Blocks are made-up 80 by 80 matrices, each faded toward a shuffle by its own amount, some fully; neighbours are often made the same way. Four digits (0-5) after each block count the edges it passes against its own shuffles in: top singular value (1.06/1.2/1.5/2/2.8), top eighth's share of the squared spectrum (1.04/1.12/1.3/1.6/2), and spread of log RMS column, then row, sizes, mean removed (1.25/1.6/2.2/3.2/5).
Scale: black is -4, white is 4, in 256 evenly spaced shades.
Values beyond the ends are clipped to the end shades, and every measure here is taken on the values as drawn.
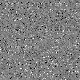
3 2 0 1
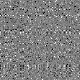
4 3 2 2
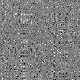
4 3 2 2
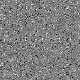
3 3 1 1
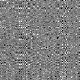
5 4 3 3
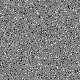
0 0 0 0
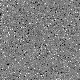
0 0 0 0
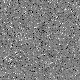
0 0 0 0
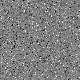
2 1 0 0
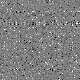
3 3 1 1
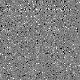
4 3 1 2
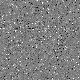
2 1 0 0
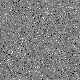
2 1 0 0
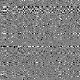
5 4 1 3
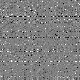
4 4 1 3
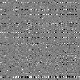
4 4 2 3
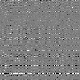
5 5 1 3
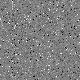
1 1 1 0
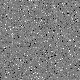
0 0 0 0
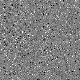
3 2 1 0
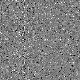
3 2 2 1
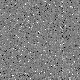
1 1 0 0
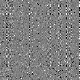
4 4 3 1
